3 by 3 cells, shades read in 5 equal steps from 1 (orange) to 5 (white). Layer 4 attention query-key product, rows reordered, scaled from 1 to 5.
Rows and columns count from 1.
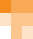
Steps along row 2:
down same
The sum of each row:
5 10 12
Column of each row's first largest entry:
2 1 1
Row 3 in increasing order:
3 4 5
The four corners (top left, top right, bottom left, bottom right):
1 2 5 4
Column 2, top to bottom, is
2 3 3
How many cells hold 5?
1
